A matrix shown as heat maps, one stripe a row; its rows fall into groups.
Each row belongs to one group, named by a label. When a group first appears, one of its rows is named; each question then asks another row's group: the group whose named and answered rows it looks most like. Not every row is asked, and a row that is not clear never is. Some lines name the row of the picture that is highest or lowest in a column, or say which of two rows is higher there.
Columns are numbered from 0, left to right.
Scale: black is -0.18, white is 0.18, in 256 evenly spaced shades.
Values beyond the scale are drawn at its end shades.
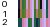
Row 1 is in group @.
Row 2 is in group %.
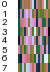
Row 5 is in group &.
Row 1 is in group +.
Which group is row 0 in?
@
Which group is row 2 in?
+
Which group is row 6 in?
%
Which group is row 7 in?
&
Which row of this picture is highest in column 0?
5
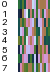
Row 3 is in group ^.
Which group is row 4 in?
&
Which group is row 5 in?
+
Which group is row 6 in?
%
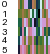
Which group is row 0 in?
%
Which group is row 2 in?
%
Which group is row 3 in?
&
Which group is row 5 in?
@
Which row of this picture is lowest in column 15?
3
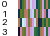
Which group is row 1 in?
@
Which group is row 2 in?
&
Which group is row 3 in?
@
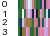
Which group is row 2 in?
%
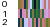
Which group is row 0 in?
^
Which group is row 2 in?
+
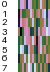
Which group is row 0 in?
^
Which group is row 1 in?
@
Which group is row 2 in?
@
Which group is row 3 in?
%
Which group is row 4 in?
+
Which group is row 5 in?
^
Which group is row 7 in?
&
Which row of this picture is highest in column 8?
7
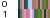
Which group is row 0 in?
^
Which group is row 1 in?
+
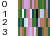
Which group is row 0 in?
&
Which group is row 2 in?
+
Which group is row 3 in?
&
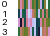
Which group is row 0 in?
^
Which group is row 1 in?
+
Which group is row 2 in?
&
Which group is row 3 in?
^
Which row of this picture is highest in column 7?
2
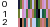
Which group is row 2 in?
&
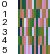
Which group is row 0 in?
@
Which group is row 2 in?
%
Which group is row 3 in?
@
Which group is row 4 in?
%
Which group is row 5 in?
+
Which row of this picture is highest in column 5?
1
